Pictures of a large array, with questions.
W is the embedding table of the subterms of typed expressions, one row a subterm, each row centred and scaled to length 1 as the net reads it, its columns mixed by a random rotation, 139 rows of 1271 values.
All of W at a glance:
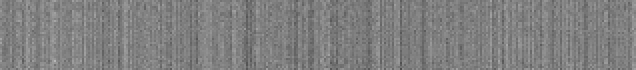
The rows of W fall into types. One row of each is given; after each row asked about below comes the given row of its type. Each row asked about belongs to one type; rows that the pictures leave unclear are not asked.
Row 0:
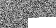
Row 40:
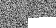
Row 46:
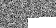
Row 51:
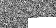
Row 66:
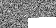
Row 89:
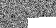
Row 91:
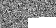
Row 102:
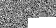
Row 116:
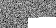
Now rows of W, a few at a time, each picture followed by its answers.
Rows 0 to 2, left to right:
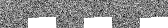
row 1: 89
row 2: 89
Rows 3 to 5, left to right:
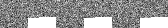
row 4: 51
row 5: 0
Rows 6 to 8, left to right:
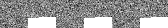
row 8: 91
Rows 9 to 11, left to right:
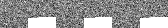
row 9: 51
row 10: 0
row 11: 51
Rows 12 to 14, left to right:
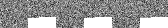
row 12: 91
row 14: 116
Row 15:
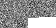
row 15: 40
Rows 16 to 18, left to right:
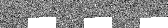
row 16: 116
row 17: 51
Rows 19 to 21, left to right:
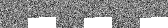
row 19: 91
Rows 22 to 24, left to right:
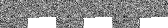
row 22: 102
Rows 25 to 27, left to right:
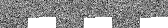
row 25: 116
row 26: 102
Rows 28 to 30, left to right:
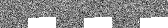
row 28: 116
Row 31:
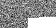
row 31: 89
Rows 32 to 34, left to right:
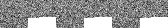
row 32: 116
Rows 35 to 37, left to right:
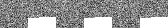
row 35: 46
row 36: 0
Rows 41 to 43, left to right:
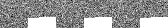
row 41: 89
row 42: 0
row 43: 0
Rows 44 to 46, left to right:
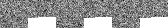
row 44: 89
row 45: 40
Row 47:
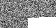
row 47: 91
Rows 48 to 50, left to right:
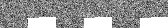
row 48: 46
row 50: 0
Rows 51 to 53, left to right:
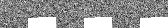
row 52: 91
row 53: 116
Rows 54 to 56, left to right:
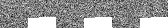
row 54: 89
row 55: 66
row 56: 46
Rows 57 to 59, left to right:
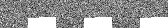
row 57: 102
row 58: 116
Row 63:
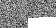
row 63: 40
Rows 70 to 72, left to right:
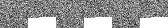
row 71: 0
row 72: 40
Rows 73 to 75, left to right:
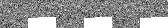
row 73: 66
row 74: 89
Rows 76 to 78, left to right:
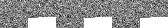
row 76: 51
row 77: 89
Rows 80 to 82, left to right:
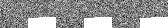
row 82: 46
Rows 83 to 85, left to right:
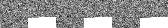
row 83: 91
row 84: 89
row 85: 51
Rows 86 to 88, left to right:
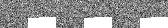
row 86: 46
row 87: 51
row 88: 66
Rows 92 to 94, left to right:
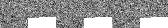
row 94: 91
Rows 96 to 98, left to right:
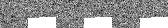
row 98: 46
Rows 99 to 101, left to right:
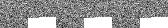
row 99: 0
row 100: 66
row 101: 0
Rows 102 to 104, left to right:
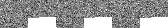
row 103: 46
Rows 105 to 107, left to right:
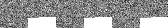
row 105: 46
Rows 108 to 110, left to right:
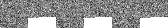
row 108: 46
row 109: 46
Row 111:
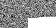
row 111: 89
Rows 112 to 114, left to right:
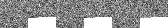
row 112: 51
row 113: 51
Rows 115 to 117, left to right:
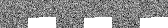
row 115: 116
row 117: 40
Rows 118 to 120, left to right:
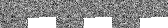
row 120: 46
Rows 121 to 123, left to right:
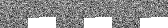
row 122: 0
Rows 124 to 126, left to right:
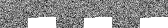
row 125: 116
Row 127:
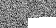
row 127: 40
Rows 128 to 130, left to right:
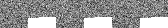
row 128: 116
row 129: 0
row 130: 116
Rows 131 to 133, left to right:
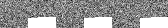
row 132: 0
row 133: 66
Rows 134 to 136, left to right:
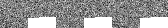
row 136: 46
